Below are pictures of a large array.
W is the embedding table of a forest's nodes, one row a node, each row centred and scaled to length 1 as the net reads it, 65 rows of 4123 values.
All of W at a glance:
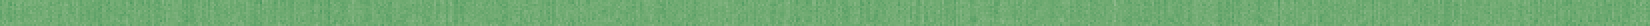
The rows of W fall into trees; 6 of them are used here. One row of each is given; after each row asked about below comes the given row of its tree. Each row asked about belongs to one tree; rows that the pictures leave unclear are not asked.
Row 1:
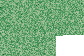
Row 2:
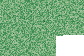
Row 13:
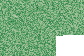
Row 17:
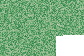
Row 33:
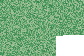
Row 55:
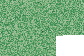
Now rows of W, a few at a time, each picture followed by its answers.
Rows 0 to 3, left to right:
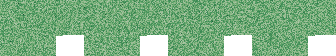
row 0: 55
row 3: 17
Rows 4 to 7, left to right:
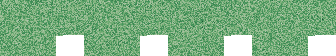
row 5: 2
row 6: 13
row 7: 17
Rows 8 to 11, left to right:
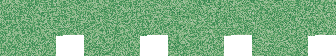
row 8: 2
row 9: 2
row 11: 13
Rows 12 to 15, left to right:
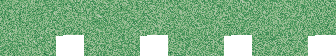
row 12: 13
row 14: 33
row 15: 33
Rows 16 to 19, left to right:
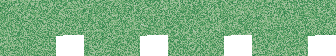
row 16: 17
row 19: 1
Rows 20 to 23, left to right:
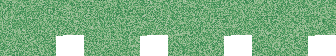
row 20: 13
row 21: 55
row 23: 2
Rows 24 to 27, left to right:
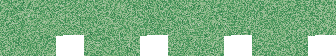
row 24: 17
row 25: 33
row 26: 33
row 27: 13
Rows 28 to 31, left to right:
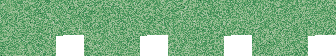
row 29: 17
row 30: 1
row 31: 13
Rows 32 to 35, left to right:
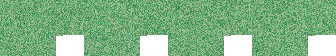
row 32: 55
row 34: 13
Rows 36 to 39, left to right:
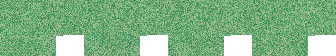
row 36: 33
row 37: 17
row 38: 17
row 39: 13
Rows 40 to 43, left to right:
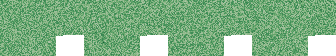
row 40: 13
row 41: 17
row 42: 2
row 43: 33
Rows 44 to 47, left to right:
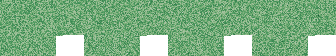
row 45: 13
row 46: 13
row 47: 33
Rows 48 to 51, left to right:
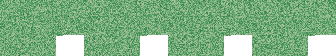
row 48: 2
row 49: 2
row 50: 2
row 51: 2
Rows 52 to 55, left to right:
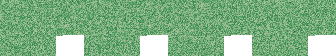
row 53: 2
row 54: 33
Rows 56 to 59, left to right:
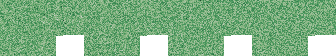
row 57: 2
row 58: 1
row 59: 17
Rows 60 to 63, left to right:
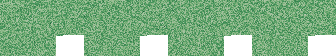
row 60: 2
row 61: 17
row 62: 13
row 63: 17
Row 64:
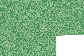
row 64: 17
